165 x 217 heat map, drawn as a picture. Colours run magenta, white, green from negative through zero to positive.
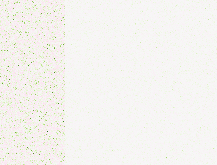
On average the colour sits 50% of the way up the scale. The right part is calmer, past a seam about 30% of the way across. No regular stripes run through it. Neither half mirrors the other.
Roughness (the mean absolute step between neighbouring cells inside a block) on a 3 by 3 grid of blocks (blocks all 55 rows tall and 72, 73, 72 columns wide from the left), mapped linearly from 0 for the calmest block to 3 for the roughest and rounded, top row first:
3 0 0 / 3 0 0 / 3 0 0
